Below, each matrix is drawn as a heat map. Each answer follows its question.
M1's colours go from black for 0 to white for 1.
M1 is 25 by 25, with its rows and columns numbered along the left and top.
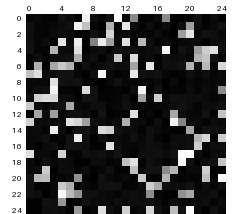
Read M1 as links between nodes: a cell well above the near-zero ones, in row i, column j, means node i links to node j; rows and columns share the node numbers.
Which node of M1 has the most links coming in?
node 6
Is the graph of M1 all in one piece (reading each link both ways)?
yes
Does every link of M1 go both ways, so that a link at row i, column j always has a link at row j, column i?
yes
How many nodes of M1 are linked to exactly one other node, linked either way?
2
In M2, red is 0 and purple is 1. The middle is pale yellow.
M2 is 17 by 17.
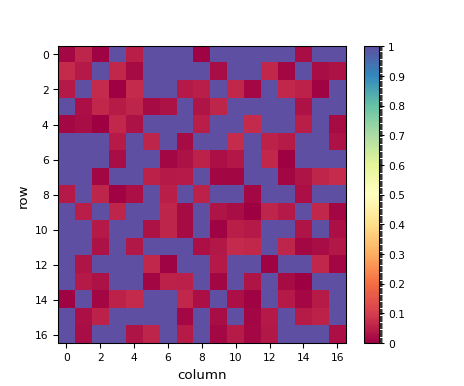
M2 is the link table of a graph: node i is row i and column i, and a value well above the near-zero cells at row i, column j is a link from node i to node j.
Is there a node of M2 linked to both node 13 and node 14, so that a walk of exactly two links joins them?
yes
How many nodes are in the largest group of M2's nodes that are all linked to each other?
5
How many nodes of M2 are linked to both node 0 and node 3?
7
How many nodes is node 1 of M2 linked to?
8
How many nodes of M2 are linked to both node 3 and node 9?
1
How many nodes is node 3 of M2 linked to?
8
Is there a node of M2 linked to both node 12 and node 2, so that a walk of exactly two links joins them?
no
